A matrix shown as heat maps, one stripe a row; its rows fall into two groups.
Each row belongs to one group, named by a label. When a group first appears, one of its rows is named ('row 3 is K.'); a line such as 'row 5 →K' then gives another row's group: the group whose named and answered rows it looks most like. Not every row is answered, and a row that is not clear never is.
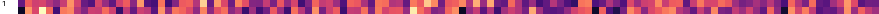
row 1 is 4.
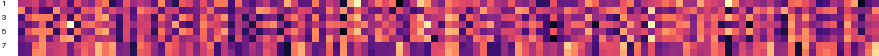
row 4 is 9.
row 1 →4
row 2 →9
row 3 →4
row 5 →4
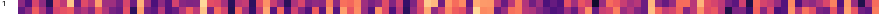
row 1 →9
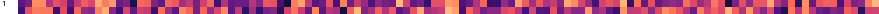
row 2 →4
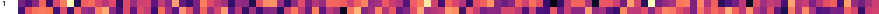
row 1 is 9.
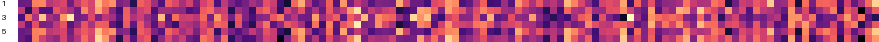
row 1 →9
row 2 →9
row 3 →4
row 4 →4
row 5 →9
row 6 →9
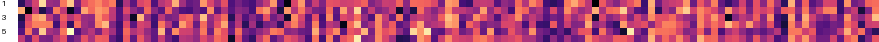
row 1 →9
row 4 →4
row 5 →4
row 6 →4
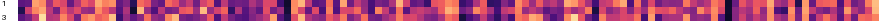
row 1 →9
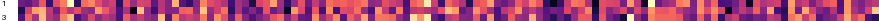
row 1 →9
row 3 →4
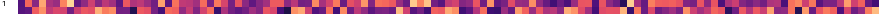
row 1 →4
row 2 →9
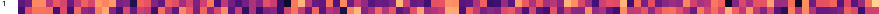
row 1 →9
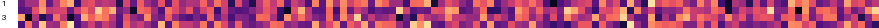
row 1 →4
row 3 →9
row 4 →4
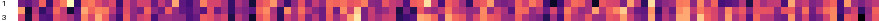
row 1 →9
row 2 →9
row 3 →9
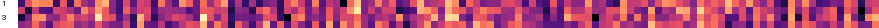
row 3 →9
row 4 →4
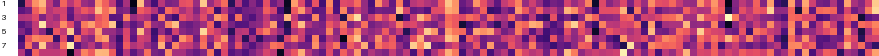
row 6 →4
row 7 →4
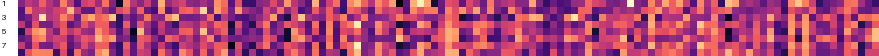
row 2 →4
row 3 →9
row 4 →4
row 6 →9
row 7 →4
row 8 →4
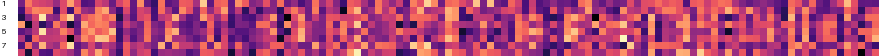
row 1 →4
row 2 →4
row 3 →9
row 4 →9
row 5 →9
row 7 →4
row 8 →9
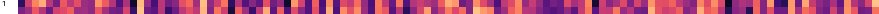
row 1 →4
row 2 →4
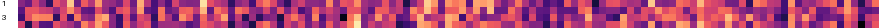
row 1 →9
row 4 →9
